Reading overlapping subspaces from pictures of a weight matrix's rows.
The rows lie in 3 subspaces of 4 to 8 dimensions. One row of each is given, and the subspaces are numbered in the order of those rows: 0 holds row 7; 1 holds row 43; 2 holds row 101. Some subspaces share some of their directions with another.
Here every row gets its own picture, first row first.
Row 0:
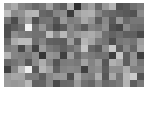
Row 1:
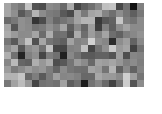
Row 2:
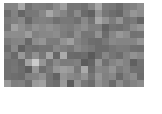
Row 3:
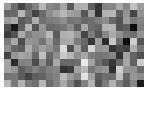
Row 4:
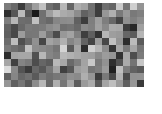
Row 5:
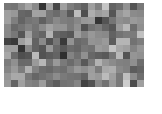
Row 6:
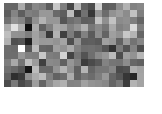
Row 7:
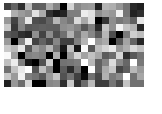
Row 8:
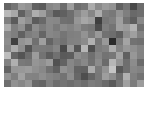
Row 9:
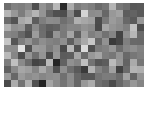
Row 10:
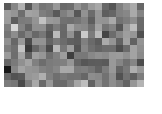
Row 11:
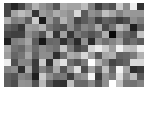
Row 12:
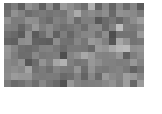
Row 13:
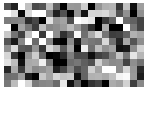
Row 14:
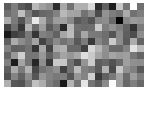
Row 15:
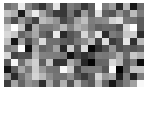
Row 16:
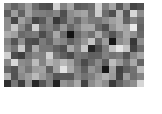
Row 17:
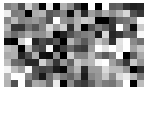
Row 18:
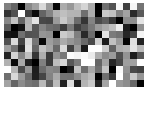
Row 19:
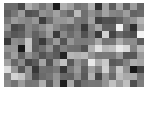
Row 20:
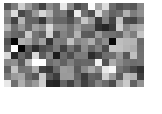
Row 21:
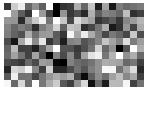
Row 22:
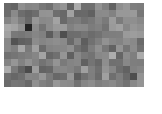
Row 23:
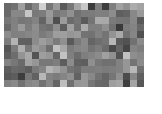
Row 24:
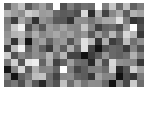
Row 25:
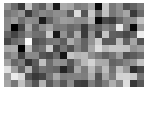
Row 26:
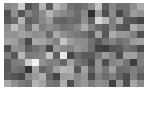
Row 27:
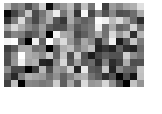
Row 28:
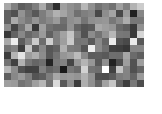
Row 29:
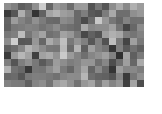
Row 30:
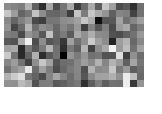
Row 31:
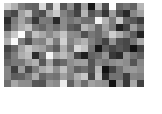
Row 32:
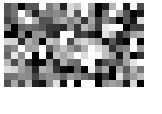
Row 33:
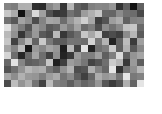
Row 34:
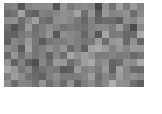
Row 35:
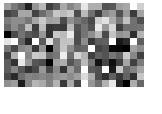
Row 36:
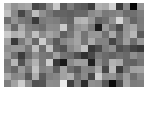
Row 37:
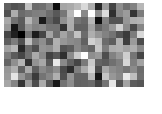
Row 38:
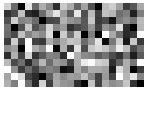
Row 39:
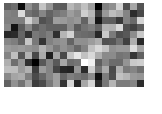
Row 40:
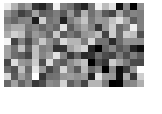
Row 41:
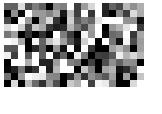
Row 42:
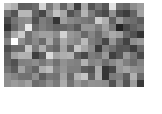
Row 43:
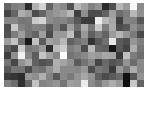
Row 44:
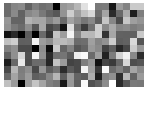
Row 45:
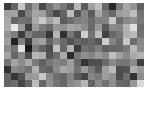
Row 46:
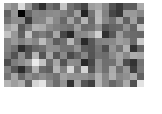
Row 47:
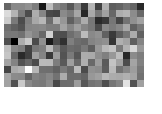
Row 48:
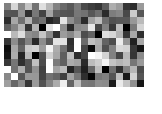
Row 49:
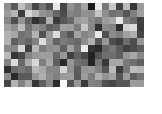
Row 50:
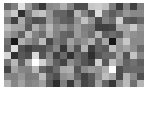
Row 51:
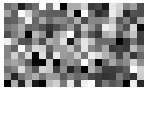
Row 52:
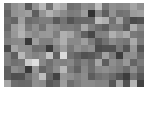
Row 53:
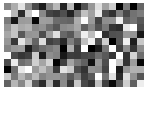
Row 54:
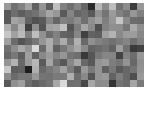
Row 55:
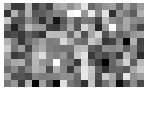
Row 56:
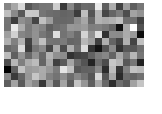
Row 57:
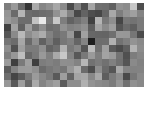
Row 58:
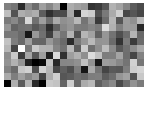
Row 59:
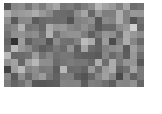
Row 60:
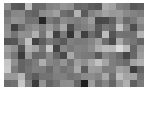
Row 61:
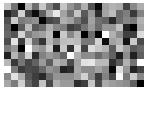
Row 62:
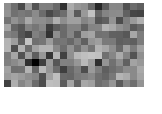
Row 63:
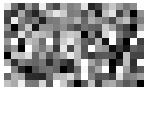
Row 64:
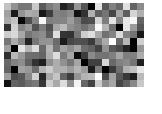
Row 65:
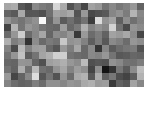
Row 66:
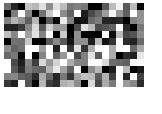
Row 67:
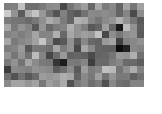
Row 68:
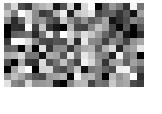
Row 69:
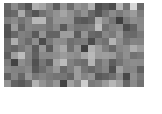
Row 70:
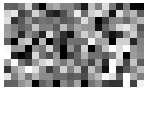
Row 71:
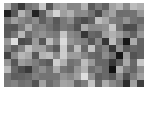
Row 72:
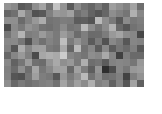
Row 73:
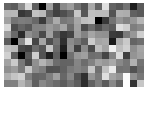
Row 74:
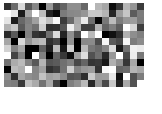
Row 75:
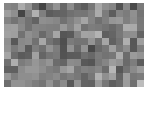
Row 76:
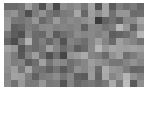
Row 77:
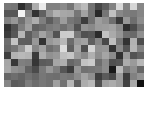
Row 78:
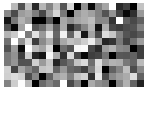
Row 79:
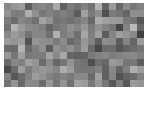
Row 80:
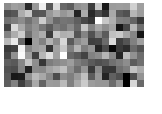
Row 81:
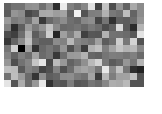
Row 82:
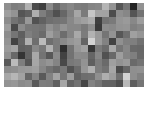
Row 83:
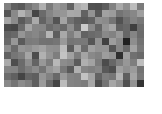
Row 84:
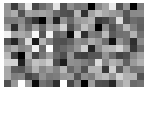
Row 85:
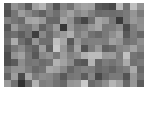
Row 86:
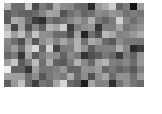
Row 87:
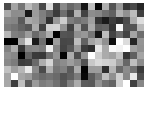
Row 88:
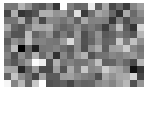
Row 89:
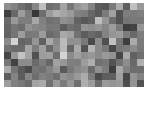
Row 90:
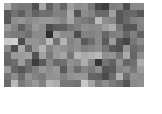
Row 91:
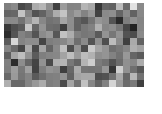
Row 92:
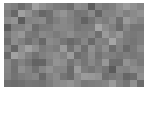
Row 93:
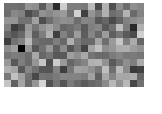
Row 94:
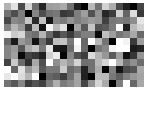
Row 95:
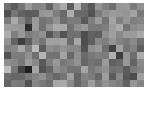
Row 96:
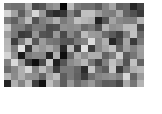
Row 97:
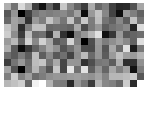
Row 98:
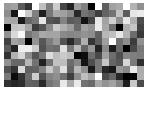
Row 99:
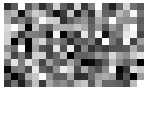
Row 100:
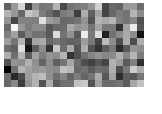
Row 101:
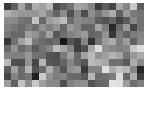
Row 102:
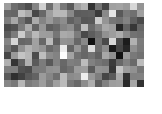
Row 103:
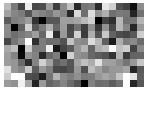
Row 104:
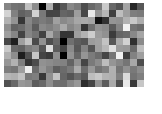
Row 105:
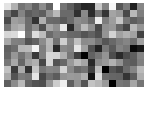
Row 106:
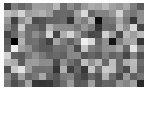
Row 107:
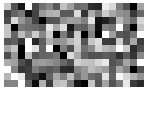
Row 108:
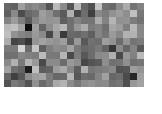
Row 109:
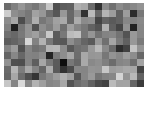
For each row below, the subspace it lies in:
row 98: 0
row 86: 1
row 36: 2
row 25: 1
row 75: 0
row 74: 2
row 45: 1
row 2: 0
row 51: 0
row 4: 1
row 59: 0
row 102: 2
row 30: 1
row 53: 1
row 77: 0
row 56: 1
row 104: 0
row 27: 2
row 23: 2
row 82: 2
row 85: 2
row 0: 1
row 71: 2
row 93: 0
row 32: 0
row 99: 1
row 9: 0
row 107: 1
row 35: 2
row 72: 2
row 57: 2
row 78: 1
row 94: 2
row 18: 0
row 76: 1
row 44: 2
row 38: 1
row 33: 0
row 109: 2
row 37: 2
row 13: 2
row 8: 0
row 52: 0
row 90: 0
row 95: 1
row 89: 0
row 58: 0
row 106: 0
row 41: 2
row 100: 1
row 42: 1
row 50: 0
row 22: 1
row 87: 2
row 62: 0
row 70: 2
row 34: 0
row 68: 1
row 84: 2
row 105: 2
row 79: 1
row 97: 0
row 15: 1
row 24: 0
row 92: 0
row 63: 2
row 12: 2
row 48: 2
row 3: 2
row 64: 0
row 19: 2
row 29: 1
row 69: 2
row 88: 0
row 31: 1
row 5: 0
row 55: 2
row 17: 2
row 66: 2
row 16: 2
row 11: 2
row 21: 2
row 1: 1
